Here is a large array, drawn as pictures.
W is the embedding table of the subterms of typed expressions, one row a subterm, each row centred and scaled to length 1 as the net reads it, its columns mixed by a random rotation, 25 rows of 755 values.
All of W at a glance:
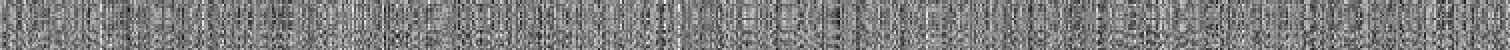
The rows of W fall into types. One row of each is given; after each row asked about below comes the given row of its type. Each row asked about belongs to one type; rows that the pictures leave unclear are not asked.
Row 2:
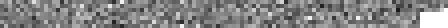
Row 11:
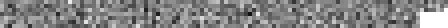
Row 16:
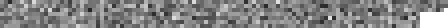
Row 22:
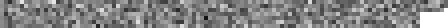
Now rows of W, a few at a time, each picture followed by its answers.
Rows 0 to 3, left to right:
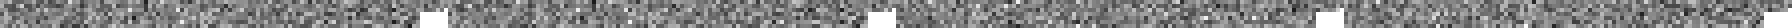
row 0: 11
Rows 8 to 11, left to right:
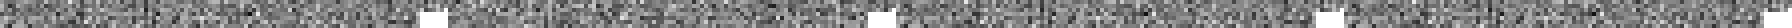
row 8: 11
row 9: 16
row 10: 11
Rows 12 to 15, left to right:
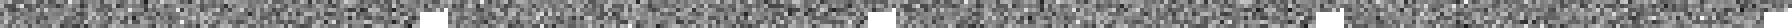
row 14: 11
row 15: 2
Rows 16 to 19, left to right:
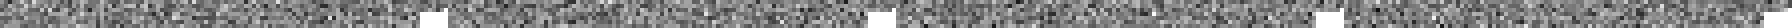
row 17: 16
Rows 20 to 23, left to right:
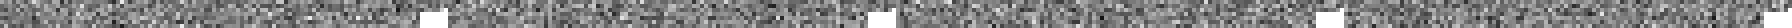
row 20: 2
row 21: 16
